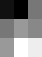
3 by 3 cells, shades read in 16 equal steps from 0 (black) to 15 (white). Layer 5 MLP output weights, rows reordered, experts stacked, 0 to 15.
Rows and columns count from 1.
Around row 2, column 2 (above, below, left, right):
0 15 7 8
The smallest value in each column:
1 0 7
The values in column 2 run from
0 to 15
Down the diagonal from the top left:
1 9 14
